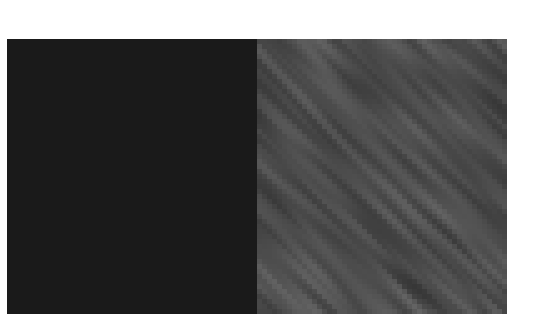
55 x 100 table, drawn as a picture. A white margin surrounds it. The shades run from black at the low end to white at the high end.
The table splits into one row of 2 panels. Panel 1,1: very low, flat. Panel 1,2: low, slanting down to the right, faint in contrast.
